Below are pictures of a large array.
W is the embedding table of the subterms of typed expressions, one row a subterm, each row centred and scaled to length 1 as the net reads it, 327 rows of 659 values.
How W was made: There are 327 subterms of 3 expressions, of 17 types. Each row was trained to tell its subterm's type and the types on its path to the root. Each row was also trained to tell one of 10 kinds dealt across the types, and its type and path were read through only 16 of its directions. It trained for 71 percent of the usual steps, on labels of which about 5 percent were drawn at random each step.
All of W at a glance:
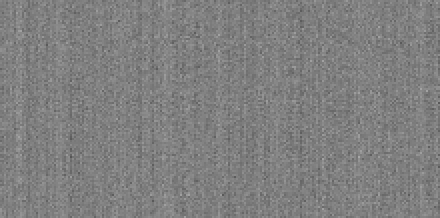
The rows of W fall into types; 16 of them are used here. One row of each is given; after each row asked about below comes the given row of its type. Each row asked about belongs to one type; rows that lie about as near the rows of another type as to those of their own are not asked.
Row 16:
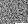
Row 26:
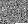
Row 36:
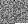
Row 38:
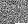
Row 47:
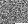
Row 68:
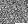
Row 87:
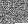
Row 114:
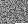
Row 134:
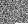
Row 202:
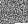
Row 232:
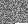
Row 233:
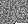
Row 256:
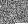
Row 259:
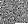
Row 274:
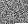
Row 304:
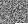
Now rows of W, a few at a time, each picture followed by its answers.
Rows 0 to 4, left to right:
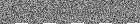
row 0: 26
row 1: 47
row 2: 114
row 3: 114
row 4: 134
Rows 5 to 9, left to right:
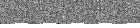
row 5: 68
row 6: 259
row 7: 26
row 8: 304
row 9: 233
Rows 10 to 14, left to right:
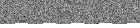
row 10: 134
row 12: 38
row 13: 274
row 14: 114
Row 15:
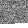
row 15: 36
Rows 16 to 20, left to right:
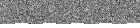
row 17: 202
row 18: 36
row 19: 26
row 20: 256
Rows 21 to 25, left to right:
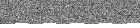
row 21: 274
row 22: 114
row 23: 256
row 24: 256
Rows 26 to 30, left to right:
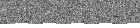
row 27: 68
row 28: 68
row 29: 36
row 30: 232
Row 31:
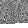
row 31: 16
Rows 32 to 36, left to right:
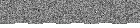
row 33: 68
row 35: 68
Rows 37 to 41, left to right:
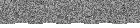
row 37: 36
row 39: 304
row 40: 304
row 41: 114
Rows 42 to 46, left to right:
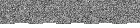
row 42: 87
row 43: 232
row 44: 259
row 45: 259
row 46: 232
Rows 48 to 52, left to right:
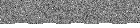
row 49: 274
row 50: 304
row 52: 38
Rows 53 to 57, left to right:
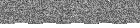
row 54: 259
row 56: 259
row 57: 114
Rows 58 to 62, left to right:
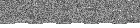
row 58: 232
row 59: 38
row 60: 26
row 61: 68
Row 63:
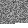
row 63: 36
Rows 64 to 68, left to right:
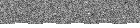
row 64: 256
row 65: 36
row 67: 47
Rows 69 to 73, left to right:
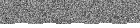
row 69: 38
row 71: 274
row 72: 202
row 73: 47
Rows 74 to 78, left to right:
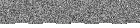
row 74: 114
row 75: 202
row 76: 16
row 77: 114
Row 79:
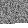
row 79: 233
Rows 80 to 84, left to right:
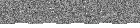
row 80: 259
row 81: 134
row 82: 202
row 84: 232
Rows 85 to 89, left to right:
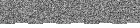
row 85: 16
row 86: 304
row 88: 274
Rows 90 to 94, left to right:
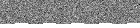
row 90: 38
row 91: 38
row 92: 232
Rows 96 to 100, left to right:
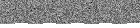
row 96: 114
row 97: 304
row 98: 47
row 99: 114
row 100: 87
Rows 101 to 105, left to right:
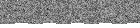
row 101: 304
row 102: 304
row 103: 304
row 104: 16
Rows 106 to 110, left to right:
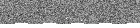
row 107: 16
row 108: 47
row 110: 36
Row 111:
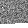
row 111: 233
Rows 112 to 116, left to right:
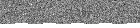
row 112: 26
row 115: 114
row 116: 233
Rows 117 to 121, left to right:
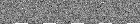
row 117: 134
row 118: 232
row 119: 36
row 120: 134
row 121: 233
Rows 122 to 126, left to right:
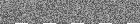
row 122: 259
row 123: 16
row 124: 202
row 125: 26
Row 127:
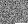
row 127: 47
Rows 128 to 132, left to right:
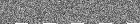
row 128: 26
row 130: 256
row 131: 256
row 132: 68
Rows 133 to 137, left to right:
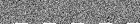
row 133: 68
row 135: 26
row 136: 233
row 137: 202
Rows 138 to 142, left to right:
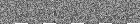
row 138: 256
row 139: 26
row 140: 233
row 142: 36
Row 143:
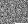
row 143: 256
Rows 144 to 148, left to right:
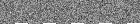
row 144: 16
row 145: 304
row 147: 256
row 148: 68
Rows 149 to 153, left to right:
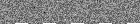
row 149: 274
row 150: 38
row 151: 47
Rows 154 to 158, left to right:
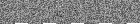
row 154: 36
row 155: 68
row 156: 134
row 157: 259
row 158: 47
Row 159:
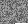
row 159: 274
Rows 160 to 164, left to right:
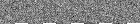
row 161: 36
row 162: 259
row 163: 259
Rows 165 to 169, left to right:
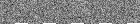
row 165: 47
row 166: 16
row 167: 233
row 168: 304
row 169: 304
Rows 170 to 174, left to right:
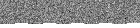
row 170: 36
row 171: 232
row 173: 134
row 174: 87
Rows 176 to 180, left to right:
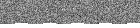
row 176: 259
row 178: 232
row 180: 36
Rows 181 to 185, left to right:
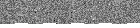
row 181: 38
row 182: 232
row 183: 47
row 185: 16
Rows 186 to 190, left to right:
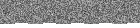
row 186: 256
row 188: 304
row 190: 114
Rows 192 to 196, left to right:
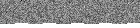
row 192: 202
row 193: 47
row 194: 36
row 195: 38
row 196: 114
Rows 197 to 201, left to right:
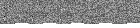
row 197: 232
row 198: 232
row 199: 38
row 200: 16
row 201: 259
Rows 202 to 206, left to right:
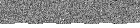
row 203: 68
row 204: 68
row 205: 16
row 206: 26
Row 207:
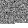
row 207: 47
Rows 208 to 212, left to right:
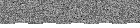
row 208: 259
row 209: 259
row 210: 26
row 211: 304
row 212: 47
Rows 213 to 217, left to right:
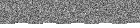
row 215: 232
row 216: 274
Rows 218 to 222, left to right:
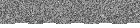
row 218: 114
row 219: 274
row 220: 274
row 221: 114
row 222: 274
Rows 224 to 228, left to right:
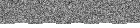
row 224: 38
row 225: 38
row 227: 16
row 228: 256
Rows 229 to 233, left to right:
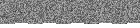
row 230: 16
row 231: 233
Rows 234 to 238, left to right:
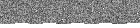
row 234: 68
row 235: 87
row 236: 26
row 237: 233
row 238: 202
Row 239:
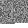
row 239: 202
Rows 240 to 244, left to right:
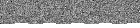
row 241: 274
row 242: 26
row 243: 274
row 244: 232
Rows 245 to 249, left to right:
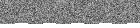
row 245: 38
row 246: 232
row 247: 16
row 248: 26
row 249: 36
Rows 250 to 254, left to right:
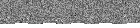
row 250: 16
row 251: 232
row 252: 68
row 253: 68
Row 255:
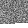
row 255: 68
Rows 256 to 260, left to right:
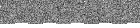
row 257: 259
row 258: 38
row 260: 274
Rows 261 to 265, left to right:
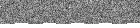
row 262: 274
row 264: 47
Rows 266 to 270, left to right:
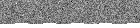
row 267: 274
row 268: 134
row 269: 114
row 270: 304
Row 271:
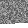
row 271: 304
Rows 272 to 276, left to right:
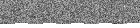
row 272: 68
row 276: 26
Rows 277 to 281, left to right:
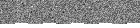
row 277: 38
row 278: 134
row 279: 232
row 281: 68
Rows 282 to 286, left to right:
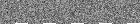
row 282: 26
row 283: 47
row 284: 36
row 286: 87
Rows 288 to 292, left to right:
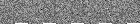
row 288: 259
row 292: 47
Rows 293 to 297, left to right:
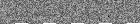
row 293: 274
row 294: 274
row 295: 47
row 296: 38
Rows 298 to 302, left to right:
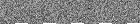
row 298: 274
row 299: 259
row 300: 233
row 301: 232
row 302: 47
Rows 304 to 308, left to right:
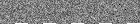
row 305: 16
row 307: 47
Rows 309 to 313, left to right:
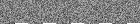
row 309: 16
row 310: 202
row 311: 26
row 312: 274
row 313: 36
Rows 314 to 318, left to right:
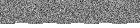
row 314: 202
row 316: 47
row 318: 114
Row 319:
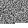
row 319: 114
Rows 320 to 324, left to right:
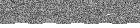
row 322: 202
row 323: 38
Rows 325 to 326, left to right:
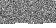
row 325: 202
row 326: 16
